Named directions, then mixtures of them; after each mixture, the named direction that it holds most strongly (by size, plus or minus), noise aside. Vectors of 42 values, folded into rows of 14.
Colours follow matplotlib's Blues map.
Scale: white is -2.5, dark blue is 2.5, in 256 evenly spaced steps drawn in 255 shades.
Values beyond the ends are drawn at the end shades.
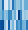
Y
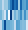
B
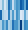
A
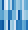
Y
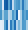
Y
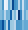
Y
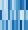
A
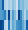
Y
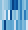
B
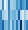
A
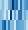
B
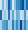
A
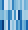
Y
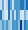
A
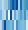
B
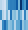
B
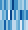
A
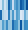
A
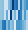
B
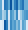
Y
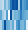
B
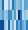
Y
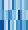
Y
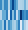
A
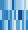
A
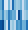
Y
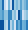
Y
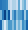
B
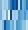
B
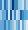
A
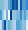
B
